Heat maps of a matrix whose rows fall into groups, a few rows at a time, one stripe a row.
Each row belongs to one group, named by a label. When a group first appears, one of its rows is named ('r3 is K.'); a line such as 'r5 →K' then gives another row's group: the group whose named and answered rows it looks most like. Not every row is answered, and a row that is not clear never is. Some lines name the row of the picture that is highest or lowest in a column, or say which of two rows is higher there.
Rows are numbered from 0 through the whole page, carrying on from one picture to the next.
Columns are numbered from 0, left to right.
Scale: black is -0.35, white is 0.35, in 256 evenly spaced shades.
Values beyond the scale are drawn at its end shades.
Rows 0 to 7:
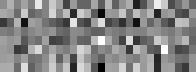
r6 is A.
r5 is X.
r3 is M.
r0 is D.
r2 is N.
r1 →A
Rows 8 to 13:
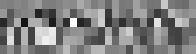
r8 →X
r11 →D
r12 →D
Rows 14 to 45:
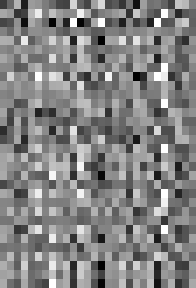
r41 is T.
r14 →N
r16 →N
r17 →M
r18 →A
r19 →X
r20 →A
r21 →X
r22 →D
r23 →X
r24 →X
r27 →M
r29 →N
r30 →X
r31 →A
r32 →X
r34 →N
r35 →X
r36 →X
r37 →D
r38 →T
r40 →A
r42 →D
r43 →A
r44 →A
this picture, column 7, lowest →16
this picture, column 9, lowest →16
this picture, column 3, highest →18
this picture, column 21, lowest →16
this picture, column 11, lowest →16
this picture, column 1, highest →22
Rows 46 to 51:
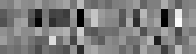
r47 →T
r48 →T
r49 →X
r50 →A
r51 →T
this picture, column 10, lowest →50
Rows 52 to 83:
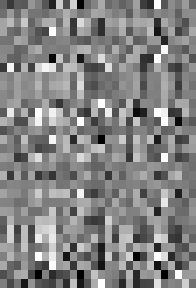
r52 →N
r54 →A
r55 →A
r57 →X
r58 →N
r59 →D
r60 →X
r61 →X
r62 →X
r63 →N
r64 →D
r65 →X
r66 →N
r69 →X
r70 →M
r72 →M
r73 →X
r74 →X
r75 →A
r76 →D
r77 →D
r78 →D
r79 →A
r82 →T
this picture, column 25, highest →82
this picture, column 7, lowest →58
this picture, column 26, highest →83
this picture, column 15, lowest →71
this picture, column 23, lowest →82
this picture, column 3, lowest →83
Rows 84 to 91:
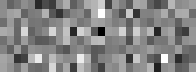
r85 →N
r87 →A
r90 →X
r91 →A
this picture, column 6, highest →85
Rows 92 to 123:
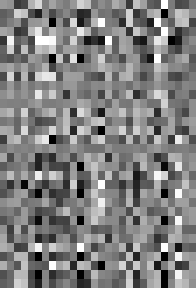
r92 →X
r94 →N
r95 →X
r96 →D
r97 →D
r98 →N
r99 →N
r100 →D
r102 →D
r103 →X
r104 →A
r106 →A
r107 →N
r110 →T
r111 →D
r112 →N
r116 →T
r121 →A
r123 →T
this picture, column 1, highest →96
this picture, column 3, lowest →112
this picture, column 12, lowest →96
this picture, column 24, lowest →96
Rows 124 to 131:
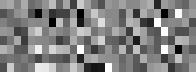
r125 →T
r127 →X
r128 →N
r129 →X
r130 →T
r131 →D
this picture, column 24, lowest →131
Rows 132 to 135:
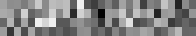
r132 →X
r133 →A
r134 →D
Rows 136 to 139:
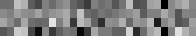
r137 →X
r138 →A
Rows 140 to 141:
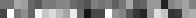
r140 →T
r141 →D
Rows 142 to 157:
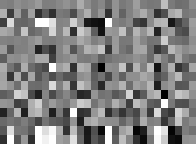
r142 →X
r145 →A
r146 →X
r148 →N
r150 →M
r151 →A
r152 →T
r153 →X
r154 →N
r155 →T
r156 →D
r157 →D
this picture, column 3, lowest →154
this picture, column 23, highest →153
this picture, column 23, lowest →152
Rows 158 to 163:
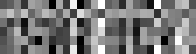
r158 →N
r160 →N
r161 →N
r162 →T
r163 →N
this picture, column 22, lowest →159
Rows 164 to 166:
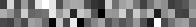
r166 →N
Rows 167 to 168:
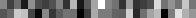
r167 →N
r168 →T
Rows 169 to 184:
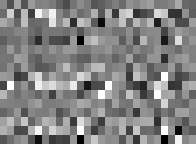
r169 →M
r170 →D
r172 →T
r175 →T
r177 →X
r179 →N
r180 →X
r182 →A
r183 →X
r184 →T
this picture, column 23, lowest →184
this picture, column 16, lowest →170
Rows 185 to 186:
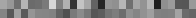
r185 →A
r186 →M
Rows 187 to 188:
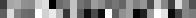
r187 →N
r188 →D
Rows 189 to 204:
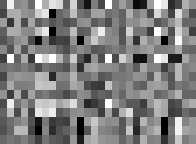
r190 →N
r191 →M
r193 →T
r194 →M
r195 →D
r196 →T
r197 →N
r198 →D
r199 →M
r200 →D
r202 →T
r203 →T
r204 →T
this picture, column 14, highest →192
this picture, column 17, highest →195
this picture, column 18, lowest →200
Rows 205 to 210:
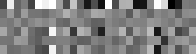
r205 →D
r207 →M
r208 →A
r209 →T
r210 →A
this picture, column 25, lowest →205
